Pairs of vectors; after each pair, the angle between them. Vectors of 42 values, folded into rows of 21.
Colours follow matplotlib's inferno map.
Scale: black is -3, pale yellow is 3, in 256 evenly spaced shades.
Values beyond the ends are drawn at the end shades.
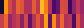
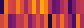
nearly parallel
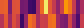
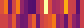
nearly parallel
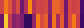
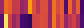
nearly parallel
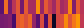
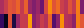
partly aligned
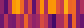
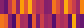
partly aligned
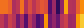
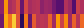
orthogonal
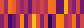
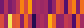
nearly opposite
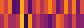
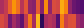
orthogonal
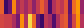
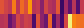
orthogonal
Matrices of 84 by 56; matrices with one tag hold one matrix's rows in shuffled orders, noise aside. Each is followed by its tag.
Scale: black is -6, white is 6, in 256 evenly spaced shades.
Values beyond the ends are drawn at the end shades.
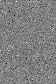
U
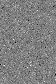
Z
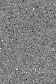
U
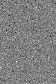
U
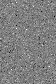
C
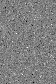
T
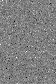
U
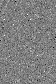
Z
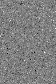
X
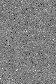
U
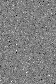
C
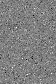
T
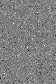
Z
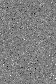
X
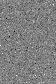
U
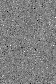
X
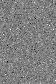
X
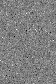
U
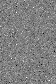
C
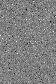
U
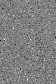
Z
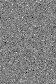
T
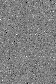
U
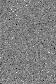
C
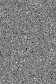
T
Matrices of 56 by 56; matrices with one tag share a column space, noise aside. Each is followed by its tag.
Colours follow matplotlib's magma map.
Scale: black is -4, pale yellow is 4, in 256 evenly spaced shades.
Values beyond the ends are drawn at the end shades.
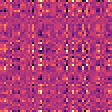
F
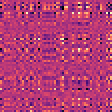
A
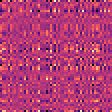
F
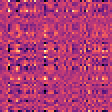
F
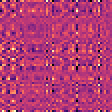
F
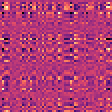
A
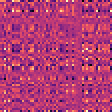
F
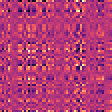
F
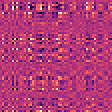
A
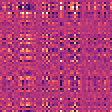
A
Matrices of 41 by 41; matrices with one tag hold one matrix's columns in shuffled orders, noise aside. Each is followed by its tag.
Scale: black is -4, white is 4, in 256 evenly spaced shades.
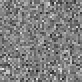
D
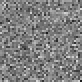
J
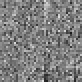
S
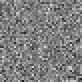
J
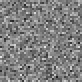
J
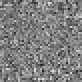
D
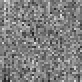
S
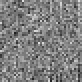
S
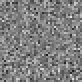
D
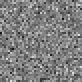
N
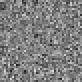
D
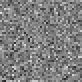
J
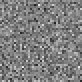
J
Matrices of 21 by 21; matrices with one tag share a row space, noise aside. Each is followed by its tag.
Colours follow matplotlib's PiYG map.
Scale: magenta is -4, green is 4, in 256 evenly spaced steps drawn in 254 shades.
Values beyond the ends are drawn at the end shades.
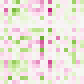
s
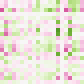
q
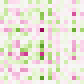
s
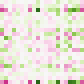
q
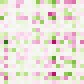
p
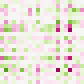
q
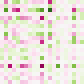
s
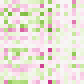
s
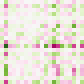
p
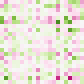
q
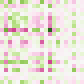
s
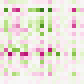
s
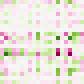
q
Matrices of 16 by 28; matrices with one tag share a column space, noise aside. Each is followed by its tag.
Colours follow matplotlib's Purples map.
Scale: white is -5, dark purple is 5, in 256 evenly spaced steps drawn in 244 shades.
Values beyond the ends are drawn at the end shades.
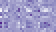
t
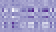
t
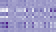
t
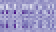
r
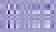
r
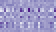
t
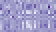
r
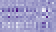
t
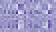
r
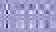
r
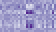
r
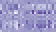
r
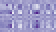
r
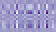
r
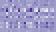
t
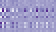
t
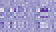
t
